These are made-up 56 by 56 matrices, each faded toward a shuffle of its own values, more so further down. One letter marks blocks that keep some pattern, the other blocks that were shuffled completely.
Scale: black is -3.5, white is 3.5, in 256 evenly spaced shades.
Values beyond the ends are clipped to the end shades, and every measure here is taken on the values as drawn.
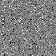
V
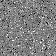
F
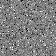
F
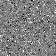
F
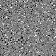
V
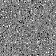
V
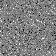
F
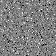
F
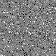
V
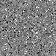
V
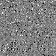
V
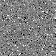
V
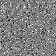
V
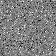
F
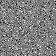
F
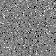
V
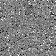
V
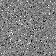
F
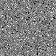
V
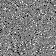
F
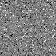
V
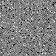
V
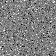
F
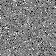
F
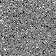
F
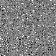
V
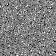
F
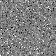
F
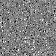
V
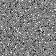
F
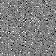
V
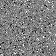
F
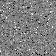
F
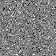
V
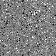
F
